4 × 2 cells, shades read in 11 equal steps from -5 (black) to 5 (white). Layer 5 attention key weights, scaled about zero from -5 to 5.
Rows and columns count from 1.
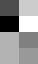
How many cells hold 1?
1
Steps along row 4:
down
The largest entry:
5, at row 2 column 2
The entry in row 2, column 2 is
5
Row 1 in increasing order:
-2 3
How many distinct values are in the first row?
2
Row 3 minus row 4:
0 -1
